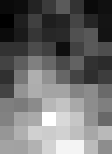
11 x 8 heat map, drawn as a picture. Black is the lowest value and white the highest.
The top left is the ninth with the lowest average. The field climbs toward the bottom. The bottom middle is the ninth with the highest average.
